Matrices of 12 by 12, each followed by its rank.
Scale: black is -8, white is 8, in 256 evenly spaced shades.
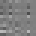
two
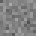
full rank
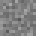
full rank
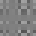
one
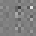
two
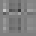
one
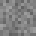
full rank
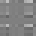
one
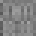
two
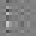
one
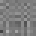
two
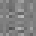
two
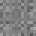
two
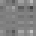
one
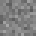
full rank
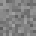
full rank
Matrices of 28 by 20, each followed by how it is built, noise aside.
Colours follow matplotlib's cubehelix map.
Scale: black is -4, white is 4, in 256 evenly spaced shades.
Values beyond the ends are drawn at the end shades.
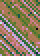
Toeplitz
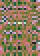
low rank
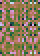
low rank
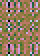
low rank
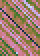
Toeplitz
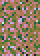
low rank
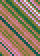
Toeplitz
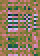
low rank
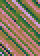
Toeplitz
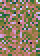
low rank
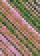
Toeplitz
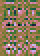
low rank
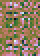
low rank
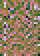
low rank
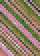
Toeplitz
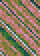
Toeplitz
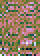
low rank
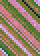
Toeplitz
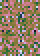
low rank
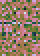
low rank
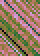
Toeplitz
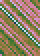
Toeplitz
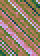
Toeplitz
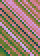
Toeplitz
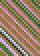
Toeplitz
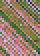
Toeplitz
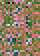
low rank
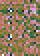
low rank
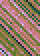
Toeplitz
